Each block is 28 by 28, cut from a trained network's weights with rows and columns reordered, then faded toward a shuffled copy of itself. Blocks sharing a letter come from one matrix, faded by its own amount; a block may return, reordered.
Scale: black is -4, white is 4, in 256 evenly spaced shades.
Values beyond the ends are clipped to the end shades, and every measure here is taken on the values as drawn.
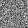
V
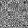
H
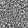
V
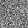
H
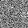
V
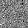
V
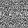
H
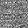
H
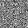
V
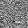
H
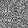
H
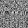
H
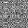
H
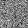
V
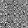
H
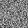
H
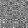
H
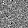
V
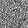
V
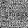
H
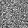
V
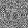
H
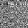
H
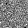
V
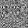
H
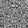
H
